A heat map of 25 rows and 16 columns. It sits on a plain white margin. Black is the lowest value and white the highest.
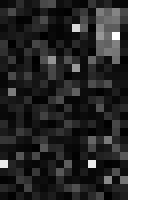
Ninth with the highest average: top right. Stripes: none. Histogram: skewed, a long tail of high values. Odd patch: higher, in the top right. Mirror symmetry: none.
